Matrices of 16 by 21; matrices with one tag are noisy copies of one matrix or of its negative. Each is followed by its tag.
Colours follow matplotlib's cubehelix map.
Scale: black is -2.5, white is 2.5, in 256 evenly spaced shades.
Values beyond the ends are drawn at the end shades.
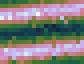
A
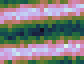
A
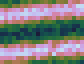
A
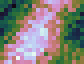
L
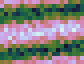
A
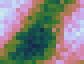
L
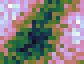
L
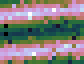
A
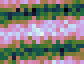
A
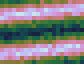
A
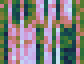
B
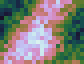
L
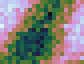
L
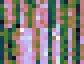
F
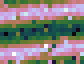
A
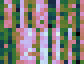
F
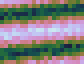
A
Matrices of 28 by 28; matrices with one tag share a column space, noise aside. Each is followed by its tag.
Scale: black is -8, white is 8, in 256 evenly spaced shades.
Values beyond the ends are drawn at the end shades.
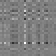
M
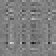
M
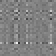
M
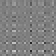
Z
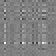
M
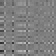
Z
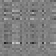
M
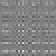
Z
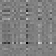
M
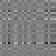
M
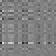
M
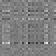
M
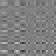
Z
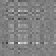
M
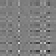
Z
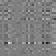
M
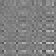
Z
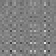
Z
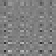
Z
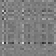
M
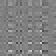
Z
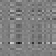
M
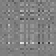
M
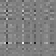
M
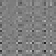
Z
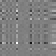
M
